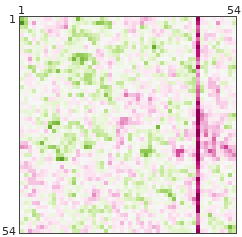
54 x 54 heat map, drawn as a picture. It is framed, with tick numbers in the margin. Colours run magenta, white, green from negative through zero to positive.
Mirror symmetry: none. Ninth with the lowest average: middle right. Odd lines: column 45.
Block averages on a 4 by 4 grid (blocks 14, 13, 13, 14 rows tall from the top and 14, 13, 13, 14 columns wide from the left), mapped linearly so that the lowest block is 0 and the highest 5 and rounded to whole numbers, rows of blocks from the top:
4543 / 4422 / 4340 / 3342
